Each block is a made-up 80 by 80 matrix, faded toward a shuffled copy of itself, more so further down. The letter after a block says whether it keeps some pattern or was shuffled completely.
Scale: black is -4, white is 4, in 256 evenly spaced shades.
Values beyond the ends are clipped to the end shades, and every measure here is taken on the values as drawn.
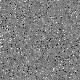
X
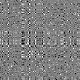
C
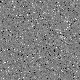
X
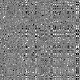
C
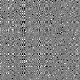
C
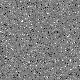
X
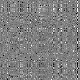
C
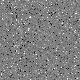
X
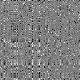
C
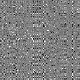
C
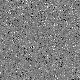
X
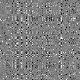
C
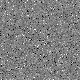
X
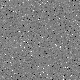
X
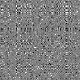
C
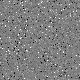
X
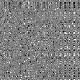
C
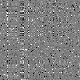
C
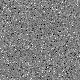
X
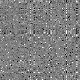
C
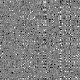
C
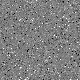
X
